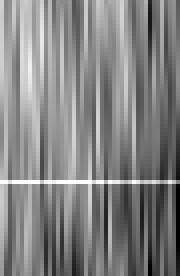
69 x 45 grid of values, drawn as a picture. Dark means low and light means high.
Grain: streaks running down. Mirror symmetry: none. Ninth with the lowest average: bottom right. Slope: up to the top left. Odd lines: row 46. Ninth with the highest average: top left.
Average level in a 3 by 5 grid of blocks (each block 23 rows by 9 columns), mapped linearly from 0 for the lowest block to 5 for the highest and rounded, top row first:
5 4 3 3 2
4 4 3 3 1
3 2 2 1 0
